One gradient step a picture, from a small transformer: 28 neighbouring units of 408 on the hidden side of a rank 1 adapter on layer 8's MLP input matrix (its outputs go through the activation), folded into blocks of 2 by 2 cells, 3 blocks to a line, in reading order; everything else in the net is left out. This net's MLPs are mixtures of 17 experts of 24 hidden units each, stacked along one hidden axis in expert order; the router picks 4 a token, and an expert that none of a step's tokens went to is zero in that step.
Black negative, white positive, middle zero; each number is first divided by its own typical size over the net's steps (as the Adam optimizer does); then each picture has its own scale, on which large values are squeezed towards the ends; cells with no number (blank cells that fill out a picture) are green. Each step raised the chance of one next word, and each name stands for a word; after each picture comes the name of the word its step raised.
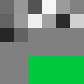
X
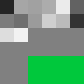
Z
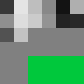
Z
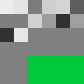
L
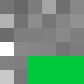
X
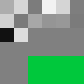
L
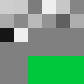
L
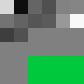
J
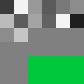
J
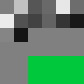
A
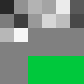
Z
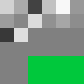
L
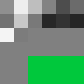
J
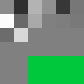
A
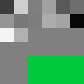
J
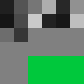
X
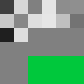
Z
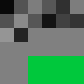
X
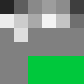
Z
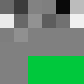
A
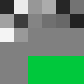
J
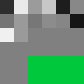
J
